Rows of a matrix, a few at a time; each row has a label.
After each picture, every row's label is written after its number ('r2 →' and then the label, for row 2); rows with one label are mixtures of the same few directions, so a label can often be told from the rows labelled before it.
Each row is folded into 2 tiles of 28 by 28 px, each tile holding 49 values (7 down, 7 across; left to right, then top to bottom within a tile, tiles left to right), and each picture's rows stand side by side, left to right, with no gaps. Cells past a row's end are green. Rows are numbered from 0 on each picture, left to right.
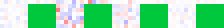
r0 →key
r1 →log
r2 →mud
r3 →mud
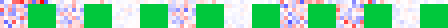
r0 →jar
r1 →mud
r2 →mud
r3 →mud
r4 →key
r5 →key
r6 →log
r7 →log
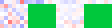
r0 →key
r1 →log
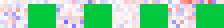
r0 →mud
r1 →log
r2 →jar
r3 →jar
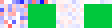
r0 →jar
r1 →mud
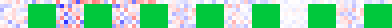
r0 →log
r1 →key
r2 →key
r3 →mud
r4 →key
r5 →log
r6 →mud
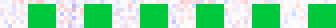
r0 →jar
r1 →mud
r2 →mud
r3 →jar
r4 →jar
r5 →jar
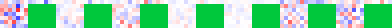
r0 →mud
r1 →log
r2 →log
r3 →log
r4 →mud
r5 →key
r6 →mud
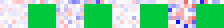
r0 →jar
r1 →jar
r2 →key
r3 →log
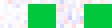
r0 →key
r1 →log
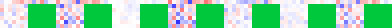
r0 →jar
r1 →key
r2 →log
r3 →key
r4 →jar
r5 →key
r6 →key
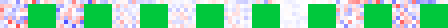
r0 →log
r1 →log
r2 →key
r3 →mud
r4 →jar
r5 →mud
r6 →jar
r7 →key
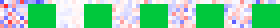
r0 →key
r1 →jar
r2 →log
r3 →mud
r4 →log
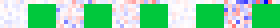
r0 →key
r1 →log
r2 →jar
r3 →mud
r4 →jar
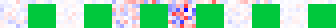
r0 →log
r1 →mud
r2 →jar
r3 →mud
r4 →jar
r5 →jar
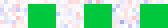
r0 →mud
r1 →jar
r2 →log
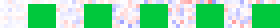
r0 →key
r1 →log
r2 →log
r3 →jar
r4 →log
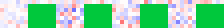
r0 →log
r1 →mud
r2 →log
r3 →key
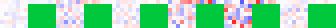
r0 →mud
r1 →key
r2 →mud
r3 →jar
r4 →log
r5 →mud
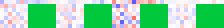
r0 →key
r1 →mud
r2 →key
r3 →mud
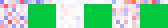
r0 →key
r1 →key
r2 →jar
